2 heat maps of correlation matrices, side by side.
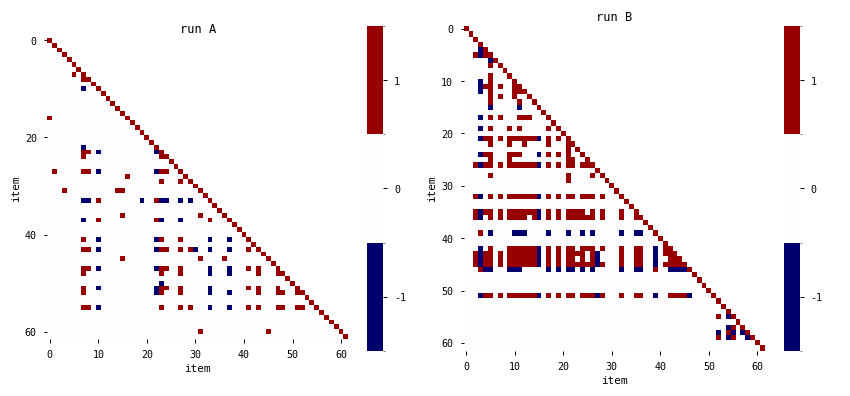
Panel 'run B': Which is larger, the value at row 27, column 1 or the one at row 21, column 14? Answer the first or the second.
the second
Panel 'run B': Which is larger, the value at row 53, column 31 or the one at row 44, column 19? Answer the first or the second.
the second
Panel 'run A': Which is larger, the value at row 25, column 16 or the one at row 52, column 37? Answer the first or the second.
the first
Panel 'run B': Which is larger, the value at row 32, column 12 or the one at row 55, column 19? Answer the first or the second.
the first
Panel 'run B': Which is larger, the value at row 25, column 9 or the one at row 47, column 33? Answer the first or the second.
the first
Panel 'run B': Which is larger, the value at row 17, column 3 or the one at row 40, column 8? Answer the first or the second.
the second
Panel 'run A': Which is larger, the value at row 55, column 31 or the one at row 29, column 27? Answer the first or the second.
the second
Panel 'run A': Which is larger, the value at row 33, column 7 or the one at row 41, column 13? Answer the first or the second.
the second
